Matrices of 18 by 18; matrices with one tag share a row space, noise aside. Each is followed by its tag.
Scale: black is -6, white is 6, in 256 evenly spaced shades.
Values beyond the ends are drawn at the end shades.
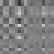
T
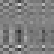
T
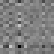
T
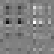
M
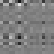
T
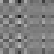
T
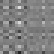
T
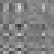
T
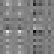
M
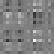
M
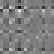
T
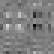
M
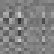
T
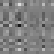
T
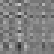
T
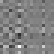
T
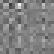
T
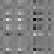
M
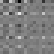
T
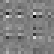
M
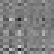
T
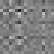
T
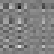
T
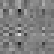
T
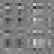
M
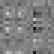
M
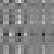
T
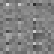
M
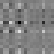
T
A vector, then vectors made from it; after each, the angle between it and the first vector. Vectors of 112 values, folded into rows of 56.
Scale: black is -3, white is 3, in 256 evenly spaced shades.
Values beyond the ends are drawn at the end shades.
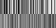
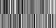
partly aligned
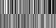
nearly opposite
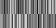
partly aligned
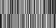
partly opposed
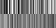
nearly parallel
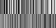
nearly parallel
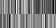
partly opposed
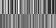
nearly opposite
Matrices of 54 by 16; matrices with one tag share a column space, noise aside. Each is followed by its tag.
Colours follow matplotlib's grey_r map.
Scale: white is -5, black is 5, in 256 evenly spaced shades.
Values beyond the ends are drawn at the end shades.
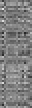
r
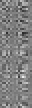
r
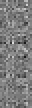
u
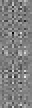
r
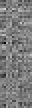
u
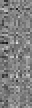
u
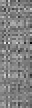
u
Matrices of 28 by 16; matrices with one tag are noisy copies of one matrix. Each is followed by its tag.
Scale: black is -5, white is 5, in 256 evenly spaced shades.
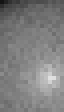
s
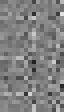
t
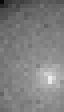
s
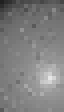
s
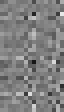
t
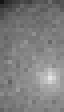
s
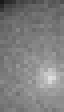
s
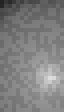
s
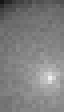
s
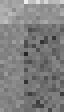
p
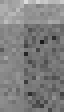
p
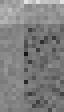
p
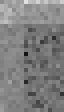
p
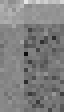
p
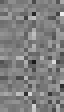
t
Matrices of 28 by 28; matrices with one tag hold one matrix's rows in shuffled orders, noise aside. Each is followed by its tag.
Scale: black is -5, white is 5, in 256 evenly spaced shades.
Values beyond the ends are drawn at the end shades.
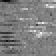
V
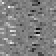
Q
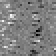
Q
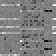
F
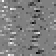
Q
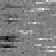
V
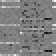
F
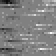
V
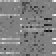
F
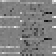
F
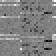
F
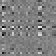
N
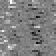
Q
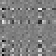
N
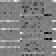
F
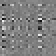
N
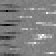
V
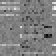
F
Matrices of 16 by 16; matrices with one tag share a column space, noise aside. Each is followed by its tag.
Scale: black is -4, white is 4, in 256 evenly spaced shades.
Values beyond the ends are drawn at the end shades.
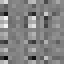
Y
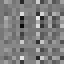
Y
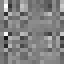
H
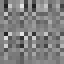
H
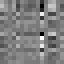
H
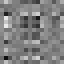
Y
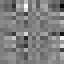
H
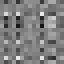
Y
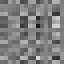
Y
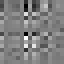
H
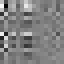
H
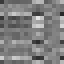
Y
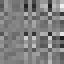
H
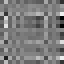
Y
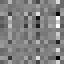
Y
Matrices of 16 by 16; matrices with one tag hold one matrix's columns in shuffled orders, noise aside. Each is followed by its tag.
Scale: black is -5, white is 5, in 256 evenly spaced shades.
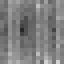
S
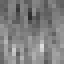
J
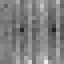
S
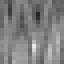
J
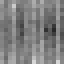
S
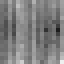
S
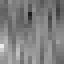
J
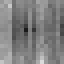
S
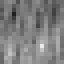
J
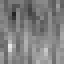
J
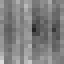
S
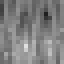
J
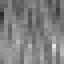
J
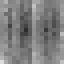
S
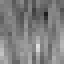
J
